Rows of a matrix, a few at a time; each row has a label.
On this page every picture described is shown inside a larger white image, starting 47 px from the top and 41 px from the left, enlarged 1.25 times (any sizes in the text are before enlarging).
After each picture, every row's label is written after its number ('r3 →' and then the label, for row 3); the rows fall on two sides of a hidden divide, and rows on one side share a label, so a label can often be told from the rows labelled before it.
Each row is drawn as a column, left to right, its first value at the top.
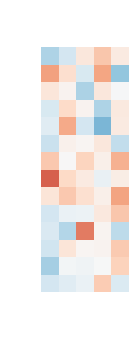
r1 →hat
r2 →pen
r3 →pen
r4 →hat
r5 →pen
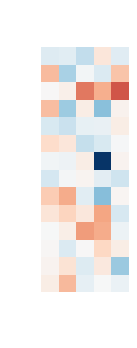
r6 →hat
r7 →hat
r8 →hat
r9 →hat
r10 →hat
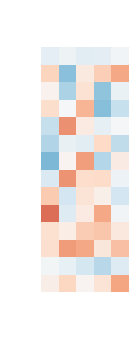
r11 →hat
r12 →pen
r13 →pen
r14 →hat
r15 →hat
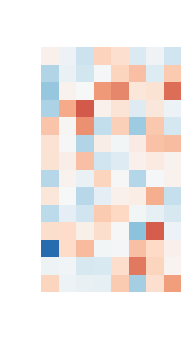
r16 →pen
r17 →pen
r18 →pen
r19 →hat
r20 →hat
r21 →hat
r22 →pen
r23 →hat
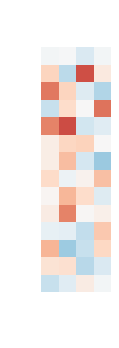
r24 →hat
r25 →pen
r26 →hat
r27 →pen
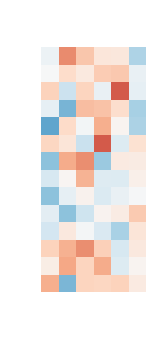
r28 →hat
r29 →pen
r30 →pen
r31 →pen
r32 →hat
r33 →hat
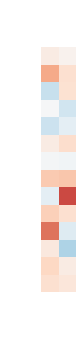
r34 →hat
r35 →hat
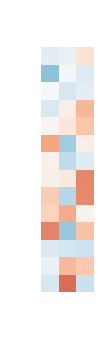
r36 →pen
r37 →hat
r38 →pen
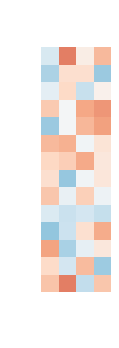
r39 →pen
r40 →hat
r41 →pen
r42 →pen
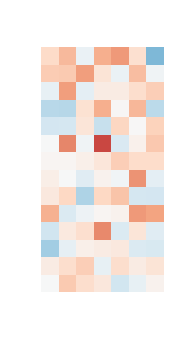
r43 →hat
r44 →hat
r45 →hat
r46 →pen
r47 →pen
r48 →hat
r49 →hat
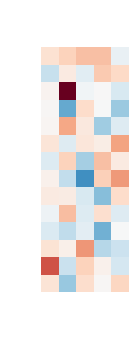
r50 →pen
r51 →hat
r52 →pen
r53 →hat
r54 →hat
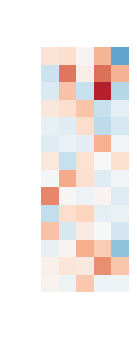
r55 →pen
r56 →hat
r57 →pen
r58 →hat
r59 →hat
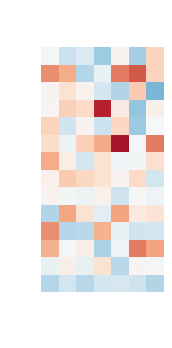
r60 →pen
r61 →hat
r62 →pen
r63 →pen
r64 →hat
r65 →hat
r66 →pen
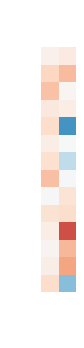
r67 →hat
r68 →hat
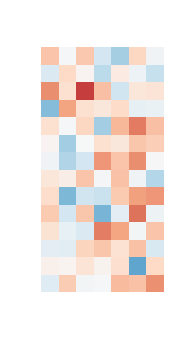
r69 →hat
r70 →hat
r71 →hat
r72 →pen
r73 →pen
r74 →pen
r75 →pen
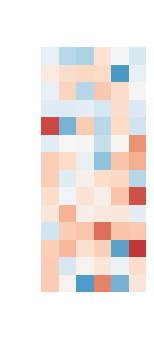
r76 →pen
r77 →hat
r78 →pen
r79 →hat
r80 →pen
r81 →pen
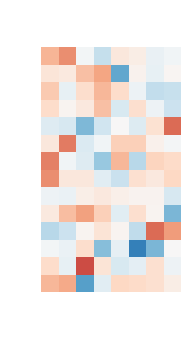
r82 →hat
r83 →hat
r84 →hat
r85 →hat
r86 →pen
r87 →hat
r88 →pen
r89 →pen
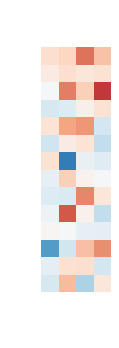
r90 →hat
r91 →hat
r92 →pen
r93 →hat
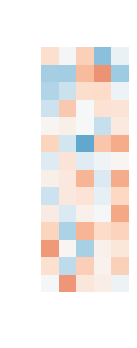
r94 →pen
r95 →pen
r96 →hat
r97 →hat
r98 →pen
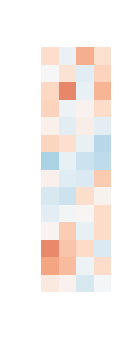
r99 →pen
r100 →hat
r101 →pen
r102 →hat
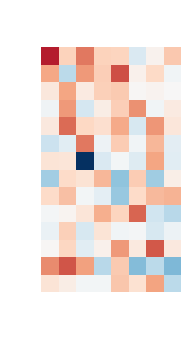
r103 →hat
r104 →pen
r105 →hat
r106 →hat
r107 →hat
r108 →hat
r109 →pen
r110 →pen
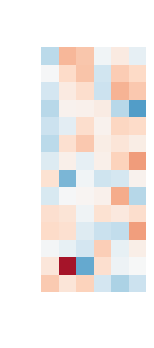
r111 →hat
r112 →hat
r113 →hat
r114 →pen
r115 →hat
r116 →hat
